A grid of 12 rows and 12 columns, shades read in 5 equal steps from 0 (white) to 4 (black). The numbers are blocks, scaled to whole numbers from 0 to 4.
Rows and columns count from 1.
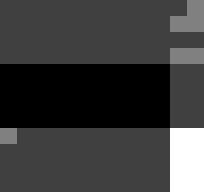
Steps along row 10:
same same same same same same same same same down same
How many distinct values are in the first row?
2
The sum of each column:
39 40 40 40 40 40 40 40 40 40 22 21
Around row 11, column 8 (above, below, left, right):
3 3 3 3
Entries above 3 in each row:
0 0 0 0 10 10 10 10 0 0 0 0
